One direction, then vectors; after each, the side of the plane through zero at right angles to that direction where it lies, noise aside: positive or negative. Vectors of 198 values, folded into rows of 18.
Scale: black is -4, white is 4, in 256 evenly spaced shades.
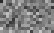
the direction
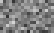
negative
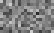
negative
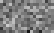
negative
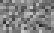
positive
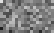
negative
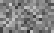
negative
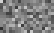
negative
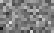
negative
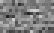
negative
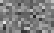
negative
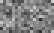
negative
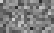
negative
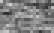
negative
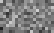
negative
